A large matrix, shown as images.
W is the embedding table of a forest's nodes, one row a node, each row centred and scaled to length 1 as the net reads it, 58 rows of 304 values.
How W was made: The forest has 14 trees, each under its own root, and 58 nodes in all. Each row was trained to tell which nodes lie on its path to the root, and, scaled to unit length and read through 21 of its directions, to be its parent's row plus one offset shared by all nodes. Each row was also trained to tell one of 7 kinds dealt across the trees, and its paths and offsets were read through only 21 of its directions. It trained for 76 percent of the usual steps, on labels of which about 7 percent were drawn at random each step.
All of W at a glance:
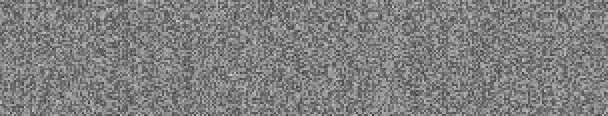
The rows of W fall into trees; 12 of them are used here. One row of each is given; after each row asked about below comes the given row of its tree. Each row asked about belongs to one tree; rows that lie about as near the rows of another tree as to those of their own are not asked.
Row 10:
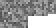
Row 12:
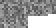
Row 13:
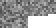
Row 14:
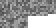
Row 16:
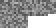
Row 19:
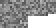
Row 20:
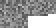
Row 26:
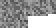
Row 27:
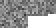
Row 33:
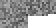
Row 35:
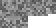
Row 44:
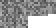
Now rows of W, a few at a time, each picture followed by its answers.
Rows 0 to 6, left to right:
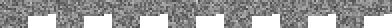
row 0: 26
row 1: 44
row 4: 27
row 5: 19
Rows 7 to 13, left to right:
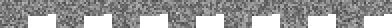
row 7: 13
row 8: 16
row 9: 16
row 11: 14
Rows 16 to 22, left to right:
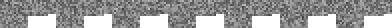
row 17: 44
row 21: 12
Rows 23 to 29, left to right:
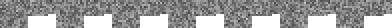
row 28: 16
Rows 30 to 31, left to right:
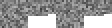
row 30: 12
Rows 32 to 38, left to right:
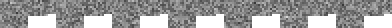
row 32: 16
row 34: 27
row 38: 13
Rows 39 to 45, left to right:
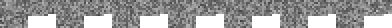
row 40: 13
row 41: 44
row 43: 20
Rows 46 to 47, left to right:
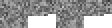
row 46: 12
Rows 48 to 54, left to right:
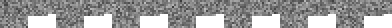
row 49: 44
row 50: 27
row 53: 20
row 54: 27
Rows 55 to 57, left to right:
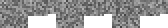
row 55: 26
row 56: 33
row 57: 13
